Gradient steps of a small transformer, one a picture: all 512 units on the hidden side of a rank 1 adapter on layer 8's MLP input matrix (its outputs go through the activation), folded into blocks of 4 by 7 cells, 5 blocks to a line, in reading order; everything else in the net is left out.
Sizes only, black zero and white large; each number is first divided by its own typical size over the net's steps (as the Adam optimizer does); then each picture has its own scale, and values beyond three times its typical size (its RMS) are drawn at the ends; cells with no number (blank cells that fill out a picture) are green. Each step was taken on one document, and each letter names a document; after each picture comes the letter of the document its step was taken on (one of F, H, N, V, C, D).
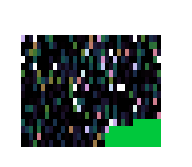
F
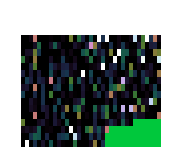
F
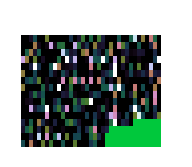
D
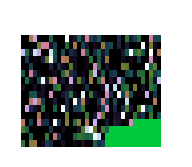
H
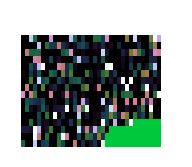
H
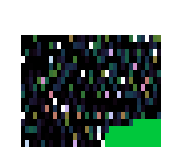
F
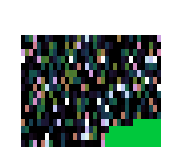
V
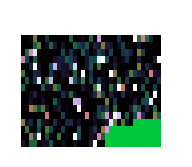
D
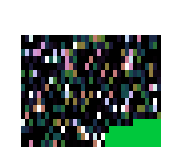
V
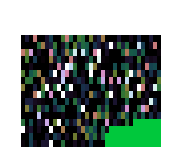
V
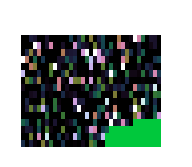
D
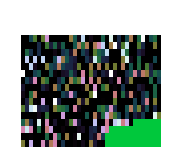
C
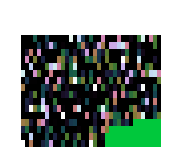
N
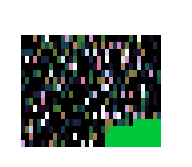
N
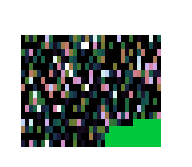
V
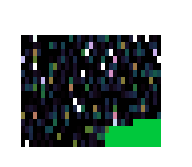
F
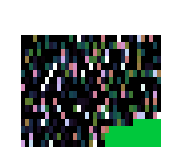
N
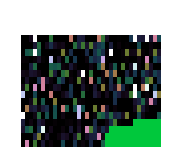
F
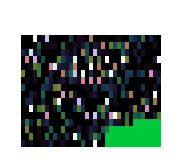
D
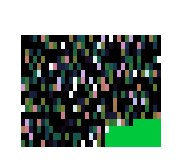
C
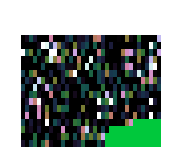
H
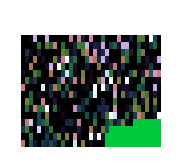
N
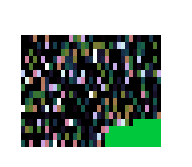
C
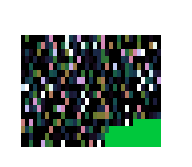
V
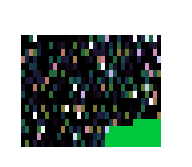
F
